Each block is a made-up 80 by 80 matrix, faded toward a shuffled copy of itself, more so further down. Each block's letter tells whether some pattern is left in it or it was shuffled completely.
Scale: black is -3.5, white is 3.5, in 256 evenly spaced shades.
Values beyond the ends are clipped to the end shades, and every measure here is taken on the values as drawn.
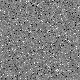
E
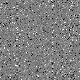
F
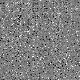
F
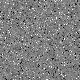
E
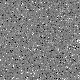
E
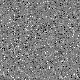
F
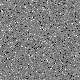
E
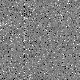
F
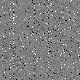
F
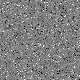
E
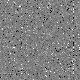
F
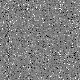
F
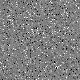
F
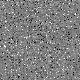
F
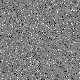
E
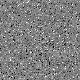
F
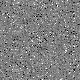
F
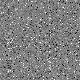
F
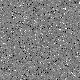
E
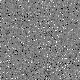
F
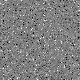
F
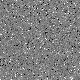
E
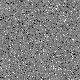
E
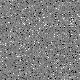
F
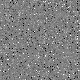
F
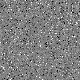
F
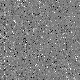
F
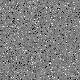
F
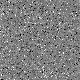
E
